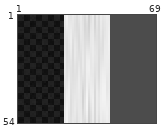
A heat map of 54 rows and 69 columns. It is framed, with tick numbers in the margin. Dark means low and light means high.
It is made of 1 by 3 panels. Panel 1,1: very low, checkered, faint in contrast. Panel 1,2: very high, streaked downward, faint in contrast. Panel 1,3: low, flat.
